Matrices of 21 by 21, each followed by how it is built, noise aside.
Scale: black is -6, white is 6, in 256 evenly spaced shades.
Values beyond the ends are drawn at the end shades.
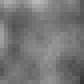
smooth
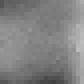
smooth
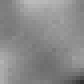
smooth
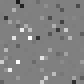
sparse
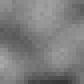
smooth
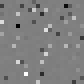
sparse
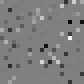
sparse
